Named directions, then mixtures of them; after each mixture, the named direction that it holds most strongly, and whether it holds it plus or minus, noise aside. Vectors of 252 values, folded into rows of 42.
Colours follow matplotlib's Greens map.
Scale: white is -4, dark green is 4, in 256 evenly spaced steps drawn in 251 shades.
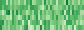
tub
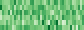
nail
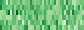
tub, plus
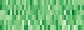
tub, plus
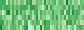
tub, plus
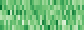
nail, plus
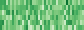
tub, plus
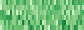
tub, minus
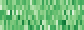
tub, minus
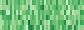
tub, minus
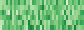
tub, minus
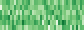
nail, minus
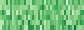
tub, minus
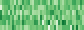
nail, minus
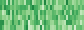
tub, plus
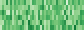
tub, minus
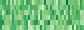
tub, plus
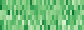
tub, plus
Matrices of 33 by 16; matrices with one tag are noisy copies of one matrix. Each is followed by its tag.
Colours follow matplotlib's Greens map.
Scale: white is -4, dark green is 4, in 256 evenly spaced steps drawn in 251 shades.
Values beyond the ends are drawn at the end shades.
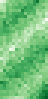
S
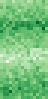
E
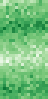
E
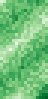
S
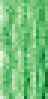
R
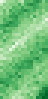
S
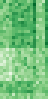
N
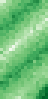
S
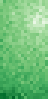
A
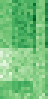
N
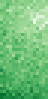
A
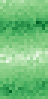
E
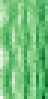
R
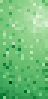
A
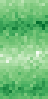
E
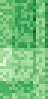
N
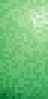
A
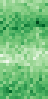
E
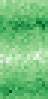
E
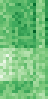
N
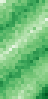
S
